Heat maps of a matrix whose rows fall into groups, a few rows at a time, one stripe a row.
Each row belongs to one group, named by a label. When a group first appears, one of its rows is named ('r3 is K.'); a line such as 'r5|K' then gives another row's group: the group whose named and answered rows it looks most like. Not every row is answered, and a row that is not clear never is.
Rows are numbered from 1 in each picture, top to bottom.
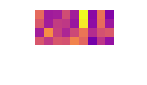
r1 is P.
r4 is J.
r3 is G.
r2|P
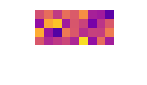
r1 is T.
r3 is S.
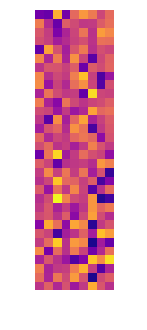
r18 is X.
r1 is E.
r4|X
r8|T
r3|X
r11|S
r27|J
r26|X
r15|T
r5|G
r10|E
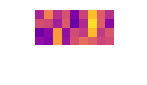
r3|E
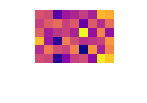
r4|S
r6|X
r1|X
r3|P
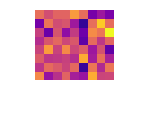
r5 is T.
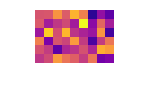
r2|P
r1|J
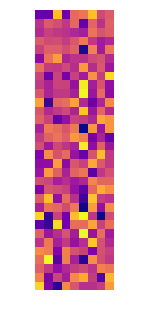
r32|S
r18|E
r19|G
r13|X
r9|P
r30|X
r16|P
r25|E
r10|P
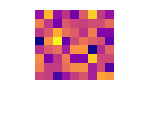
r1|G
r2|S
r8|X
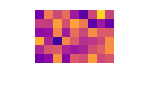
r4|S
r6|E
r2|J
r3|E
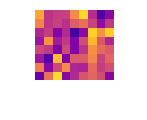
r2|T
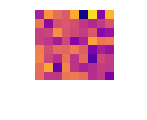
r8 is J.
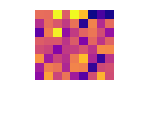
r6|T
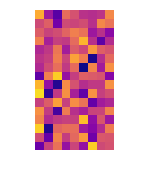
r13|P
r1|S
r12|S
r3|J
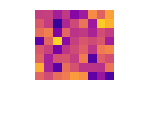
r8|J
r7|S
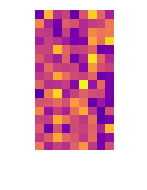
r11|J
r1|G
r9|P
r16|T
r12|T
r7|E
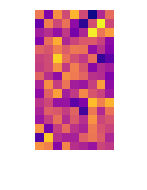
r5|J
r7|J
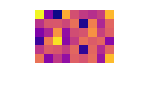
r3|E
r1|S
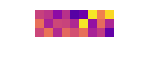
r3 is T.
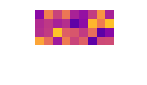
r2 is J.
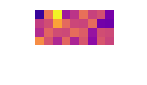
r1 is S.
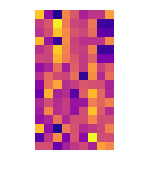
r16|X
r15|E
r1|S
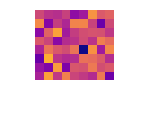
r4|X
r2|T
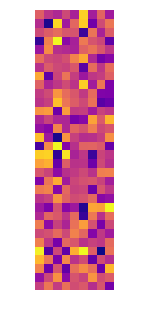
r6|T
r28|T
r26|J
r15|S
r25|T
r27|S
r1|P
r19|X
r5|G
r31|E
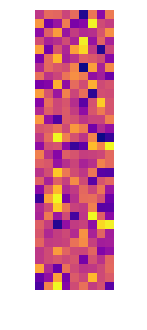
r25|X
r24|G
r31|E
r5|T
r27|T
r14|J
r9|E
